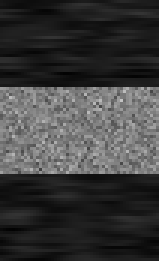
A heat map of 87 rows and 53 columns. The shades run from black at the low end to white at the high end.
The table splits into 3 rows of 1 panel. Panel 1,1: very low, streaked across, faint in contrast. Panel 2,1: middling, fine-grained. Panel 3,1: very low, streaked across, faint in contrast.
